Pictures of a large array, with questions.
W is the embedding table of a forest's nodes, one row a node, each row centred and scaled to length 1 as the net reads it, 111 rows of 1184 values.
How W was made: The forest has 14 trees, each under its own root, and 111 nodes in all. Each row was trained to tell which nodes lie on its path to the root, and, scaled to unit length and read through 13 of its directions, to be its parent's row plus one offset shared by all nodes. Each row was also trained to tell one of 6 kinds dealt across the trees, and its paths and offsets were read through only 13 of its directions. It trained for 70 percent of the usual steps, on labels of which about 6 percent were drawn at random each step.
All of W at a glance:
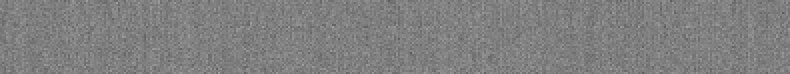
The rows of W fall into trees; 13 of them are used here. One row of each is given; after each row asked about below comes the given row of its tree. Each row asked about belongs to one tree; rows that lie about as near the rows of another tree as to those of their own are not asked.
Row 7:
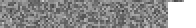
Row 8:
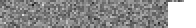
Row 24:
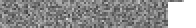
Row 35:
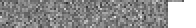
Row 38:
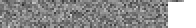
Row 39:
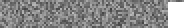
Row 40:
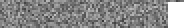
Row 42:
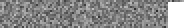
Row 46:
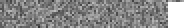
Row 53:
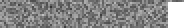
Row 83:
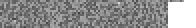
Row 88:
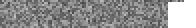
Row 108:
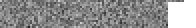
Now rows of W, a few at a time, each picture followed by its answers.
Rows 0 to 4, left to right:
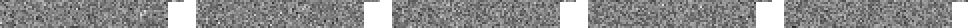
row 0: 35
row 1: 53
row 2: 35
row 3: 24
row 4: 35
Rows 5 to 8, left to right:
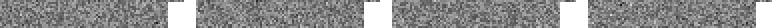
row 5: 108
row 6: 108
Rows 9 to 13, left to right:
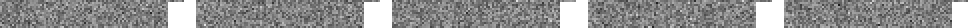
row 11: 35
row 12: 53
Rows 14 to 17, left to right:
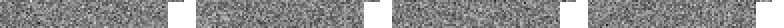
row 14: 108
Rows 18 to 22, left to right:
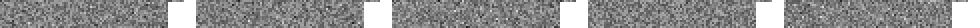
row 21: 46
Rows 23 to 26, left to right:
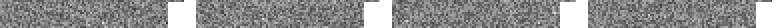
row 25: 38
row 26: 40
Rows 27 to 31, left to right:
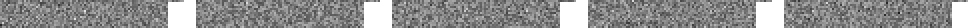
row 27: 53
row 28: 88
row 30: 38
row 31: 108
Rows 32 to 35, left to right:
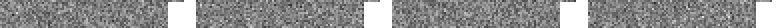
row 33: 35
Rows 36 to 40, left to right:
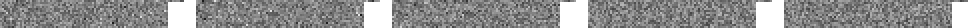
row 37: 38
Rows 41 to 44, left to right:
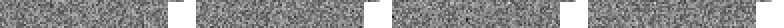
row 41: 46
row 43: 108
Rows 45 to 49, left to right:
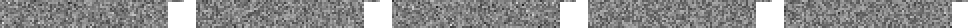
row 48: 8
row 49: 38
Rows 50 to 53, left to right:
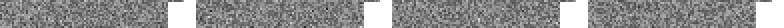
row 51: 38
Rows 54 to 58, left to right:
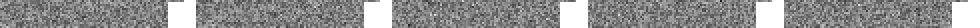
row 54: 24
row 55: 38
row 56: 53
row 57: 83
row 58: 53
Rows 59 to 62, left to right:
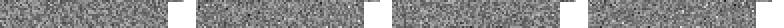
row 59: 39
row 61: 7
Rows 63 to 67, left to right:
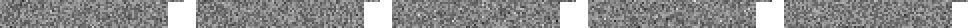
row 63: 24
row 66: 35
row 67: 7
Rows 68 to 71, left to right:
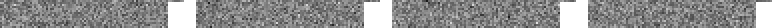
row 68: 38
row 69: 108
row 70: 53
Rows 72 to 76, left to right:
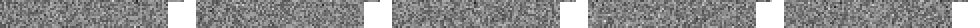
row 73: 35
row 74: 88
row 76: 108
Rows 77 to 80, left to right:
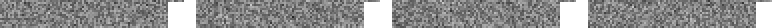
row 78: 42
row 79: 8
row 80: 53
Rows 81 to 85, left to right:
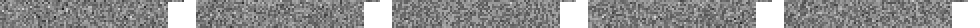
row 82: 83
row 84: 83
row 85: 46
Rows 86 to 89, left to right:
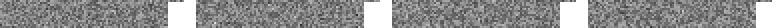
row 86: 83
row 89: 88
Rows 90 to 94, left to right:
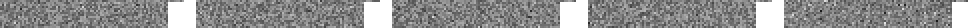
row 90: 83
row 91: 40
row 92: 35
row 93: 46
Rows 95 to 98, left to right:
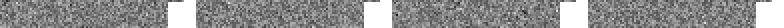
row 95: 38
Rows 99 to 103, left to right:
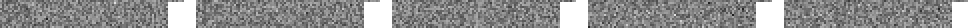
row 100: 24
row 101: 42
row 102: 53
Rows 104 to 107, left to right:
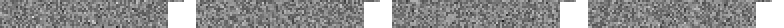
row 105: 39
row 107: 8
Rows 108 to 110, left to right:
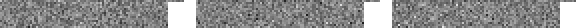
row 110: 108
